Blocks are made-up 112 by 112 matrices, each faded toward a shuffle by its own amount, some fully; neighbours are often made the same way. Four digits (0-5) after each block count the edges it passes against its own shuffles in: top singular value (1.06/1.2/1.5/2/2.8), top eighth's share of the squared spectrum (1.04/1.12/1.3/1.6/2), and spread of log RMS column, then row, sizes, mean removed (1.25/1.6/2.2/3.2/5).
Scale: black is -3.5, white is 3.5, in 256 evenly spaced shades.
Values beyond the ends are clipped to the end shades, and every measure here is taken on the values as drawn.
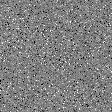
0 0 0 0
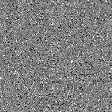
4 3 1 1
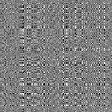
5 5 4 4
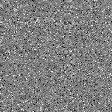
3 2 1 1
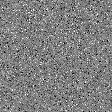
2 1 0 0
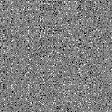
4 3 2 2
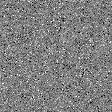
3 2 0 0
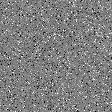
0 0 0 0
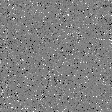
2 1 0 0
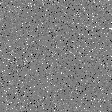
0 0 0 0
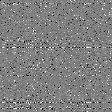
5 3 2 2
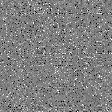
4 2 1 2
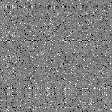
4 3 1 2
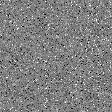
3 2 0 0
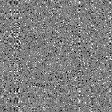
4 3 2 2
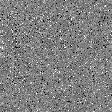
3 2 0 1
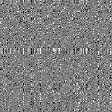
5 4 3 2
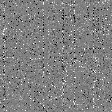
2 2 2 1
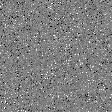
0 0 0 0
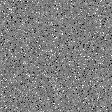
0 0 0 0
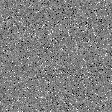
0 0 0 1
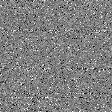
1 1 0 2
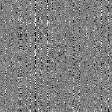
4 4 4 1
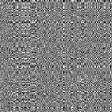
5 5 4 4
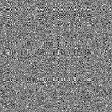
5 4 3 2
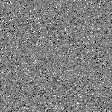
3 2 0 1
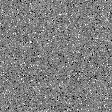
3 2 0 1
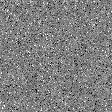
1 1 0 0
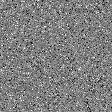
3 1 0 0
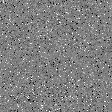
0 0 0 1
